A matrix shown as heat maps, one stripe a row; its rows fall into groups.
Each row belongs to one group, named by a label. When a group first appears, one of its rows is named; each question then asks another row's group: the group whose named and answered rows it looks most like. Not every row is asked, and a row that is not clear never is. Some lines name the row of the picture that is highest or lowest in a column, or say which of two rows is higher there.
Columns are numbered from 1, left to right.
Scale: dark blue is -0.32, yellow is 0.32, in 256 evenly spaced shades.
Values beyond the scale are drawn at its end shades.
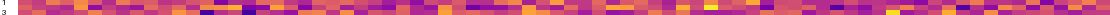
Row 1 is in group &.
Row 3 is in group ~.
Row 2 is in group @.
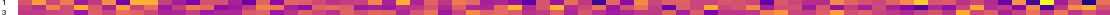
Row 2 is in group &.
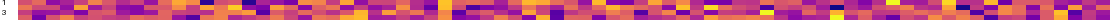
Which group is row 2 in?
@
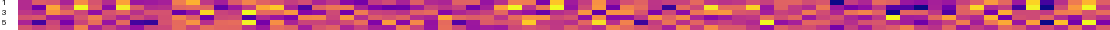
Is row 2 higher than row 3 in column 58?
Yes
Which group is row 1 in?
&
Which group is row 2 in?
&
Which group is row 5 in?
&
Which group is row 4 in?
~
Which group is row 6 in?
@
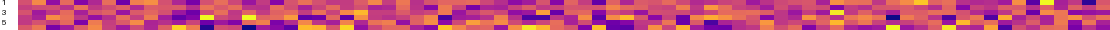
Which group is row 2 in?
@
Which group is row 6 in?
~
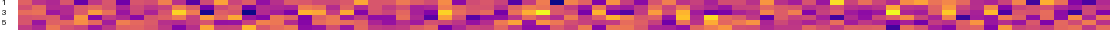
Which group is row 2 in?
~
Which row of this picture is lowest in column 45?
1
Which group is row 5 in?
&
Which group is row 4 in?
@
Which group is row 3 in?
~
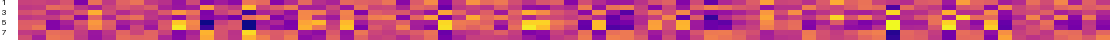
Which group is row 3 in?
~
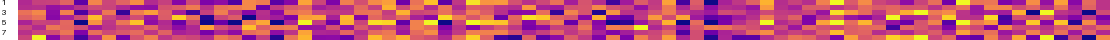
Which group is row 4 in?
~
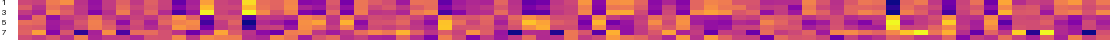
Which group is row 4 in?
~
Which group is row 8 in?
@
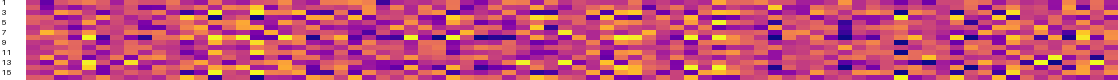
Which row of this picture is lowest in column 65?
13
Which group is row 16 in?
~
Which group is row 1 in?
&
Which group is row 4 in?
~
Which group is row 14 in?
@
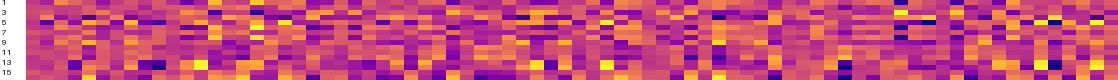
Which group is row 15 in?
@
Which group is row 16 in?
@
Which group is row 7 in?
@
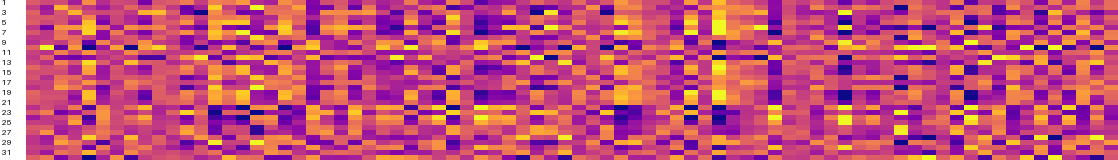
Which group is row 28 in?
&
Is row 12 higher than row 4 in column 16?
Yes
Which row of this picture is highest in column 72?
10
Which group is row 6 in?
&
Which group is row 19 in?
@
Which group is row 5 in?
@
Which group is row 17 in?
&
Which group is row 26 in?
~
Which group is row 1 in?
@
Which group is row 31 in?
&
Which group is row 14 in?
@
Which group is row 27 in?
~
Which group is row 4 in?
@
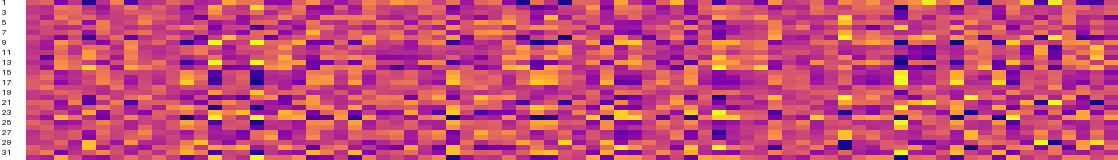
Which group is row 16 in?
~
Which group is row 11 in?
&
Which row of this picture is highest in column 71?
24
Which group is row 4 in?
&
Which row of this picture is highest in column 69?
14
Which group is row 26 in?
~
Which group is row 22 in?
~
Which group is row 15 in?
~
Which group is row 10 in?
&
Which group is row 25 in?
~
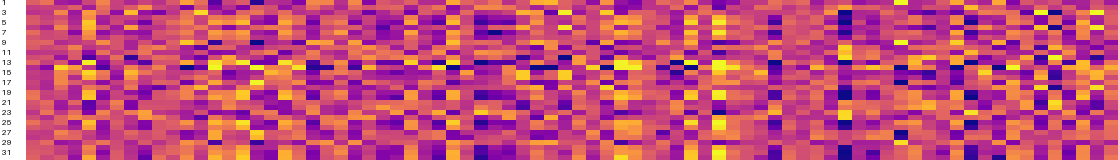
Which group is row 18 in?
&
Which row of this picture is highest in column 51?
14
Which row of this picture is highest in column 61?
14
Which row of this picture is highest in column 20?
14
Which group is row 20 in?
@
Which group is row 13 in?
@
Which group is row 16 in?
&
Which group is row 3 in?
&
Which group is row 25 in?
@
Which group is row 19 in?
@
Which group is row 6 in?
&
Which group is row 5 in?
@
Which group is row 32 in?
@
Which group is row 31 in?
@
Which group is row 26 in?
@
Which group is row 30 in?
@
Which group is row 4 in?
@
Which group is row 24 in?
&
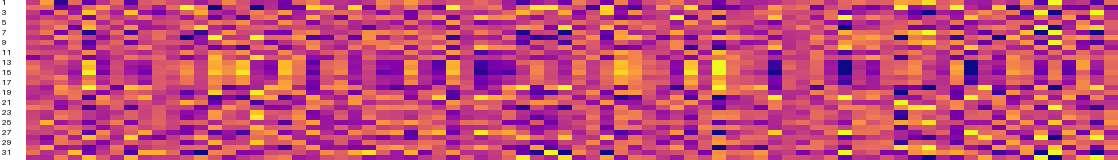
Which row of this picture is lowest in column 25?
6
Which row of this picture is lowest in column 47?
18
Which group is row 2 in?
~
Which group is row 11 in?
@
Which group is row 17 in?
@
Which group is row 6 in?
&
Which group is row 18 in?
&
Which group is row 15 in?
@
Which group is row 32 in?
&
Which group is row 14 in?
@
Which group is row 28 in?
&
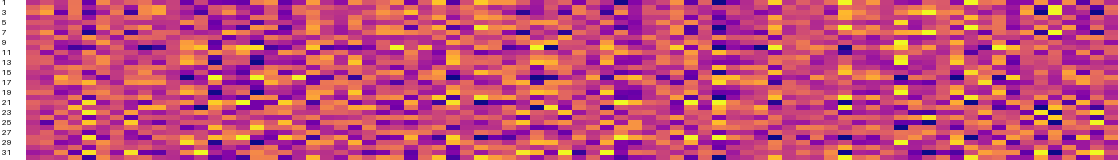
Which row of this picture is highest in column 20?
16
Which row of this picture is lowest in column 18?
10
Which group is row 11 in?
@
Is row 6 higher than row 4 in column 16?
No
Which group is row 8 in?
&
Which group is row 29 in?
~
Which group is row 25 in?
&
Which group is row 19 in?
~
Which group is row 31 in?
&
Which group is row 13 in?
~
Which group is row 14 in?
&
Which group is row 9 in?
~
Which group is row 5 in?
~
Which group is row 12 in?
~
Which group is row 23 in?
&
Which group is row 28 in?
@
